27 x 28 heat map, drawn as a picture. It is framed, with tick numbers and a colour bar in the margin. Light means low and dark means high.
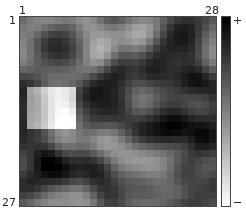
The texture is blotchy. In the middle left lies a patch that is lower than the rest. The middle left is the ninth with the lowest average. The middle left is the roughest part.
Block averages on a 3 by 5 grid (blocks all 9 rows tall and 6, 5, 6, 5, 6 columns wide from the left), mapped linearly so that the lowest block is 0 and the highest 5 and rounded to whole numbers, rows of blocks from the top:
2 2 2 3 4 | 0 1 4 4 5 | 4 3 2 2 4
